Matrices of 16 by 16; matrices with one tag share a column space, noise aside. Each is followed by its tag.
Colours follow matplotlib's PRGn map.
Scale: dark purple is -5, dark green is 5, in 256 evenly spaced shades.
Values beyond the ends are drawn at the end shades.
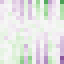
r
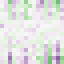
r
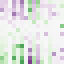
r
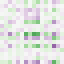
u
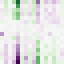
r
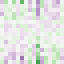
r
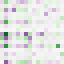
u
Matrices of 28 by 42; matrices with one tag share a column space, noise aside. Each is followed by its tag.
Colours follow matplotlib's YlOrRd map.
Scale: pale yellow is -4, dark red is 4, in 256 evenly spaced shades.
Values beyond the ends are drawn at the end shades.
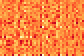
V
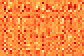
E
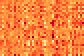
V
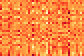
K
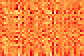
K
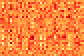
E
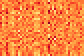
K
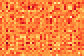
E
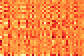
V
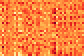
K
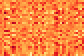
K
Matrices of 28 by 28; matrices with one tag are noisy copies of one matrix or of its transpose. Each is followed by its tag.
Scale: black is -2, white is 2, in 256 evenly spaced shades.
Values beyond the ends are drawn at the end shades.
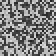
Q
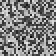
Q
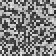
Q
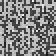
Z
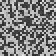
Q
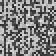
Z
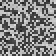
Q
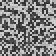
Q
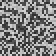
Q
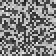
Q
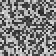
Q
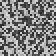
Q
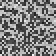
Q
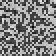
Q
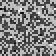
Q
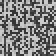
Z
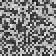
Q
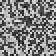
Q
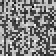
Z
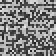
Z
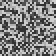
Q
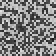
Q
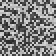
Q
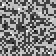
Q
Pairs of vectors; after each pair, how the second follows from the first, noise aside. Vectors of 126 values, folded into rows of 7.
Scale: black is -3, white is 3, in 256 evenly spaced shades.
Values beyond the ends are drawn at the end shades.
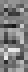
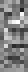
reversed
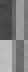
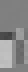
partly zeroed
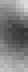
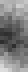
reversed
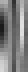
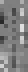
partly zeroed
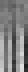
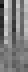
reversed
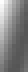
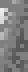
partly zeroed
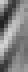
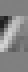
partly zeroed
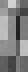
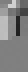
partly zeroed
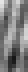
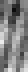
reversed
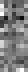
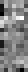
negated
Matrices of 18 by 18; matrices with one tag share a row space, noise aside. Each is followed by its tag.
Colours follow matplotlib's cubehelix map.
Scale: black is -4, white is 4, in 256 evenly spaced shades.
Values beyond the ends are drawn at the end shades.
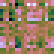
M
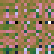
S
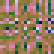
S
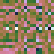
S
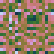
M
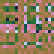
S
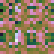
M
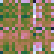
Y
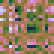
M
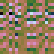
M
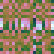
Y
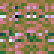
M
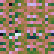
M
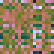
Y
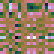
M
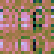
Y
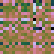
Y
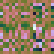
Y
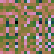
S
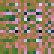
S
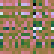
Y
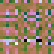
S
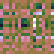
Y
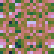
M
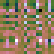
S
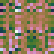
M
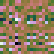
M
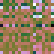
Y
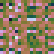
M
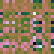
Y
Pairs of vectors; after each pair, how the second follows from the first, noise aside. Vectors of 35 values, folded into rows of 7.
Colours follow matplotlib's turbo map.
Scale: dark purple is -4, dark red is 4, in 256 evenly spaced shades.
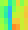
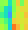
copied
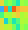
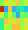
negated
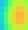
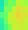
shrunk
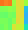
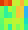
copied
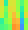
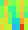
negated
